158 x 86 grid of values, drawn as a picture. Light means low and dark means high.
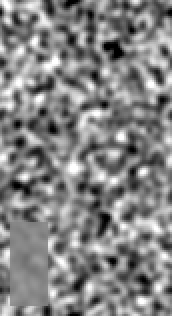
The values follow a bell shape. The bottom left is the calmest part. There are no lone odd cells. An odd patch, calmer than its surroundings, sits in the bottom left.
